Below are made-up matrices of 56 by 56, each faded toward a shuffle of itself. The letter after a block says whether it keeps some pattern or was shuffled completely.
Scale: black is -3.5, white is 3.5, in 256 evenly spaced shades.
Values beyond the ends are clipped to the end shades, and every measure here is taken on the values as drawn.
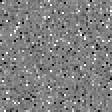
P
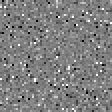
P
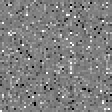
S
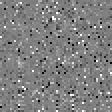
S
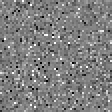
P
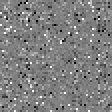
S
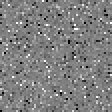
P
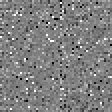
S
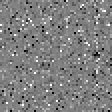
S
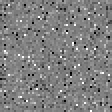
S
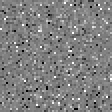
P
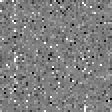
S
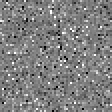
S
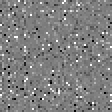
S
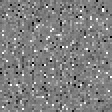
S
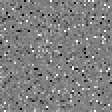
P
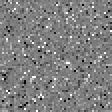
P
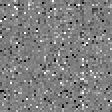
S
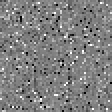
S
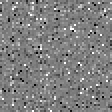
S
